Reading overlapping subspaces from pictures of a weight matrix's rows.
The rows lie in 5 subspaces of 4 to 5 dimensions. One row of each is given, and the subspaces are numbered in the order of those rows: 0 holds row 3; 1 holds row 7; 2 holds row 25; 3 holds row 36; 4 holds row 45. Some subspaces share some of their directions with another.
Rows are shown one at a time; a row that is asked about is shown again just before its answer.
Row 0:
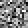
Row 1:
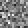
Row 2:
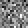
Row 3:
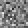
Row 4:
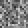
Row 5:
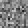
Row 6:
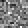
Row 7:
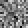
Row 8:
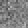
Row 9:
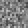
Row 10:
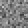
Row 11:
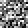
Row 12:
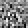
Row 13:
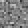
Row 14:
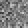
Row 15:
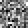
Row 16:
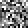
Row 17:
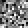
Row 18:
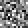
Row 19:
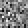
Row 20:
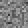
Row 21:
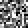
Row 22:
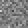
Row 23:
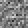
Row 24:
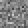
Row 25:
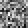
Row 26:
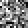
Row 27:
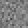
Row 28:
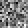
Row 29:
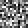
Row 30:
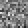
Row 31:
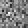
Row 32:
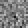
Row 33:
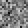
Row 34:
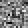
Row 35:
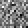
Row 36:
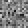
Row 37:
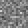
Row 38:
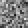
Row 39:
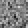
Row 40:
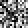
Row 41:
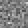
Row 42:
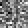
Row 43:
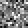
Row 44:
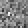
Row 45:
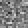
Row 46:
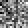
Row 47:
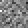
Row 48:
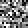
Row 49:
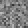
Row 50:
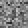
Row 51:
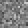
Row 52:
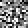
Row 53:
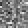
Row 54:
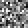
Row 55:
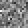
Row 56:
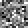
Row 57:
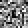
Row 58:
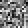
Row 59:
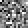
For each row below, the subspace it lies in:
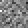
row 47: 4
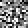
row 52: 1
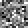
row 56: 3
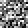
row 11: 2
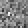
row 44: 4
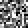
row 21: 1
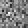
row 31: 4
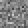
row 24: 0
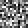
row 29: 2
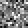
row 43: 0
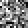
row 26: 1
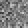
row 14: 3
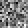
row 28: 3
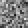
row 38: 0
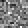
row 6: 0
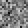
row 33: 0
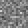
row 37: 4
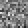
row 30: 3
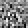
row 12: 1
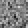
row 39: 1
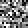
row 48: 4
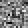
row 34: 4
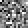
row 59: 4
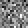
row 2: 3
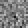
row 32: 1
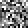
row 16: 3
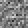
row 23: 2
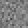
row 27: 0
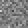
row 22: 4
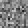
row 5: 0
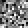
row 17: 0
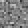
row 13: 0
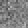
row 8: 1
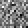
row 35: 3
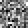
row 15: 2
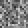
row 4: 0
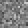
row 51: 0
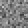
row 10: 3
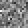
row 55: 4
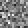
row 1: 3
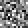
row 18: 0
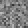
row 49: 3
